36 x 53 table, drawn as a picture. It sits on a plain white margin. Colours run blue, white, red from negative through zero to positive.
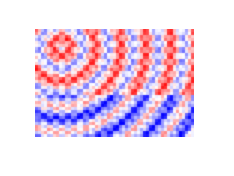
Average level on the scale: 50%. Mirror symmetry: none. Seam: horizontal, 60% of the way down, the top part higher. Rings: centred on the top left.
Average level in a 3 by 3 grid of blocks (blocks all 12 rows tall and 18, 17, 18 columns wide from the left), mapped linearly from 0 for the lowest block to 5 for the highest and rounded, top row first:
455 | 444 | 100
